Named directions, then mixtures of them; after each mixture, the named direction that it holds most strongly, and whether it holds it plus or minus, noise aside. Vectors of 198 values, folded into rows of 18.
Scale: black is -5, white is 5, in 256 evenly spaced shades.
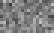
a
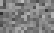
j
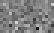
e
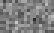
a, minus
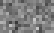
e, minus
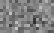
e, plus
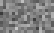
j, plus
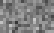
e, minus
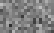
a, minus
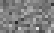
e, minus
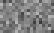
a, minus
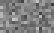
j, minus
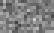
j, minus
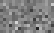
e, plus
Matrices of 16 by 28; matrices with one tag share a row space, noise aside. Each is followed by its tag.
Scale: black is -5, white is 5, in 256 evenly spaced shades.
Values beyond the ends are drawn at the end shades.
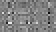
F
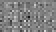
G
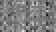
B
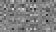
B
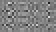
F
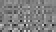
G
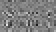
F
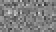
G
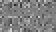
G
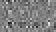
F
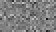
B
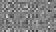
F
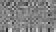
F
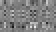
B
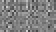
F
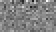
B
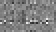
B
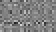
G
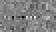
B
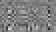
F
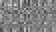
G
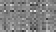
B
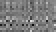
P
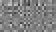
G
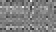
P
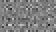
F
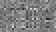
B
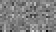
B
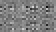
B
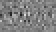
G
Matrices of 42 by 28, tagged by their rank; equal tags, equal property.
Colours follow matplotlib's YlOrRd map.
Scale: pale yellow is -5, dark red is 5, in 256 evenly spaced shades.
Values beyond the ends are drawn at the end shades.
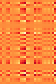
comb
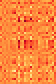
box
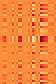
comb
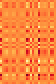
comb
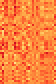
box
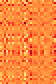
box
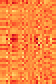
box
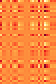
comb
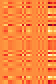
comb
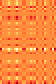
comb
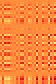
comb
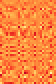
box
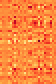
box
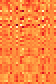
box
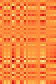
comb
